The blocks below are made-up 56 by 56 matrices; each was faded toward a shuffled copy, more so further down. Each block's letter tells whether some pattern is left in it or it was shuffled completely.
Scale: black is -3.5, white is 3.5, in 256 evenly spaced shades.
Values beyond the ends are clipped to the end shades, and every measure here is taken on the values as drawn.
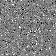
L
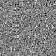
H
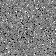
L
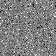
L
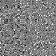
H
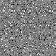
H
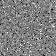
L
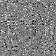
H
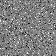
L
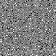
H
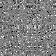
H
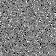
L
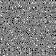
H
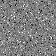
L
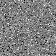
L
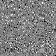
H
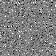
H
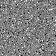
L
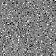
H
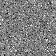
L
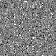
H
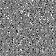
H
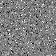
L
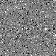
H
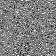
H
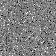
L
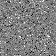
L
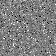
L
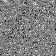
L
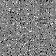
H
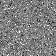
L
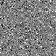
H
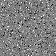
L
